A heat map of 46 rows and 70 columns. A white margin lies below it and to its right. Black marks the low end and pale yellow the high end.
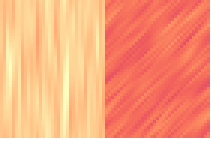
It is made of 1 by 2 panels. Panel 1,1: very high, streaked downward, faint in contrast. Panel 1,2: high, slanting up to the right, faint in contrast.
